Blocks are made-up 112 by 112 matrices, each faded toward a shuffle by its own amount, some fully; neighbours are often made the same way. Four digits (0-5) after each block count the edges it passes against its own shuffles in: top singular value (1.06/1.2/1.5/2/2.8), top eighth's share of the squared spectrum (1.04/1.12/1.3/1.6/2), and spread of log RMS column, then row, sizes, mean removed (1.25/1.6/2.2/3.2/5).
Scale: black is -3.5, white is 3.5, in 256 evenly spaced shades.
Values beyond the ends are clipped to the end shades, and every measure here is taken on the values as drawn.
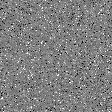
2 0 0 0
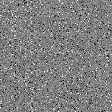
3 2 1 0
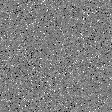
0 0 0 0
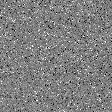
0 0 0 0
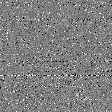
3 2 0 2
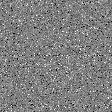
1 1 0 1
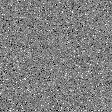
1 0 0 1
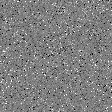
0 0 0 0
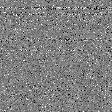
2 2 0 3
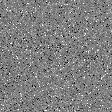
0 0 0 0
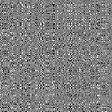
5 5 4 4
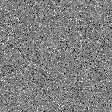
2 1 0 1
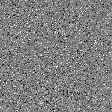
3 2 0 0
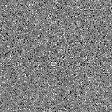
4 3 1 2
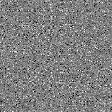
4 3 2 2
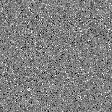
3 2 1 1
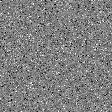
2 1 0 0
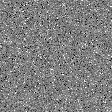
1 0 0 0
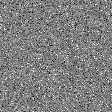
2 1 0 0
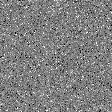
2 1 0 0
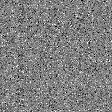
3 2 0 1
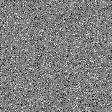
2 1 0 0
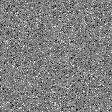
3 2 0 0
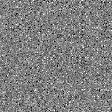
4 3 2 2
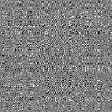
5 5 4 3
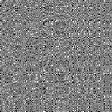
5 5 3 3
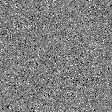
2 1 0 0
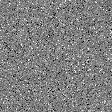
2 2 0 0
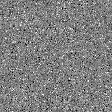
3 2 0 0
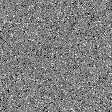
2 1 0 0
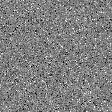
2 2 0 0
